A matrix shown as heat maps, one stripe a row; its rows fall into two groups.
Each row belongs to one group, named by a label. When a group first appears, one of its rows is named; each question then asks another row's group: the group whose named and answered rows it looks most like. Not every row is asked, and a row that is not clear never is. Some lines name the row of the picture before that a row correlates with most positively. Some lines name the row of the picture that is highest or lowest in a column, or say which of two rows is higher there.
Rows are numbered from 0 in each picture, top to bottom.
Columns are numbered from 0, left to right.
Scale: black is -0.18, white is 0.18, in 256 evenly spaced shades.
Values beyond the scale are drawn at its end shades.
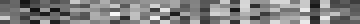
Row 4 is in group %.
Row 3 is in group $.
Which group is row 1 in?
%
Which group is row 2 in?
$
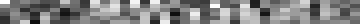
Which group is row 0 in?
%
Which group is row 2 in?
$
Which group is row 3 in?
$
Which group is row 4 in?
$
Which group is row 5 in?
$
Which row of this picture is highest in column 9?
0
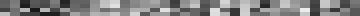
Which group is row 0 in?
$
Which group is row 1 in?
$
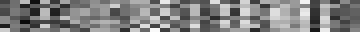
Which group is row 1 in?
$
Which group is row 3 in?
$
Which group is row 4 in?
%
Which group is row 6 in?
$
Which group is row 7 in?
%
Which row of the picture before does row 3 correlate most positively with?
2
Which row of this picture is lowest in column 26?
1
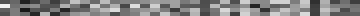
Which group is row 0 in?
$
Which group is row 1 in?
%
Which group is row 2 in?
$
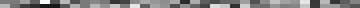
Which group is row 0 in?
%
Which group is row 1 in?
$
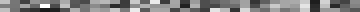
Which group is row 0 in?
%
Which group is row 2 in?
$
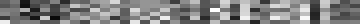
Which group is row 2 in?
%
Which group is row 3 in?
$
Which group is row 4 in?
$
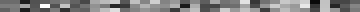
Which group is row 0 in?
%
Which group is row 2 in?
$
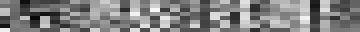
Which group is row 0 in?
$
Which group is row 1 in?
%
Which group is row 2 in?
%
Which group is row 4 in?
%
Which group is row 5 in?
$
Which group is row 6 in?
$
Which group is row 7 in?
%
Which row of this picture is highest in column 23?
2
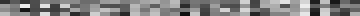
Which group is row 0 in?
%
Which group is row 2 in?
$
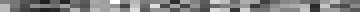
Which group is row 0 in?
$
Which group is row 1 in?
%
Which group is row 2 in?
$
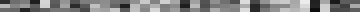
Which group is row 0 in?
%
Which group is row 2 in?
%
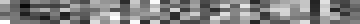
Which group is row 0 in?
%
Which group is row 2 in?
%
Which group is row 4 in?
$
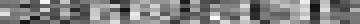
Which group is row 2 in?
%
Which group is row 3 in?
%
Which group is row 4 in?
%
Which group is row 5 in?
$
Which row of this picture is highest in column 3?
3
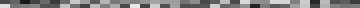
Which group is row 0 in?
$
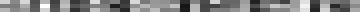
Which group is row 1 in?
%
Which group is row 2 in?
%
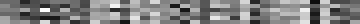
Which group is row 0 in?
%
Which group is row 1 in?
$
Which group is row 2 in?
%
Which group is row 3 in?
%
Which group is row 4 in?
$
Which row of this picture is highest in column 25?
1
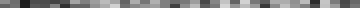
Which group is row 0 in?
$
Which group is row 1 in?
$
